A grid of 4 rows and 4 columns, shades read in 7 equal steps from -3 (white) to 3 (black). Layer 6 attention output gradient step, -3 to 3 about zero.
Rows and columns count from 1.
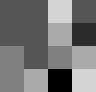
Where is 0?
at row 3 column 1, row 3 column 3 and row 4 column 1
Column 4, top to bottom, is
1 2 -1 -2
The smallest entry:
-2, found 2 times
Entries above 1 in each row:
0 1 0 1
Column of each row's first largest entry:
1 4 2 3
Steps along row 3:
up down down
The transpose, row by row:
1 1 0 0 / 1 1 1 -1 / -2 -1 0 3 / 1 2 -1 -2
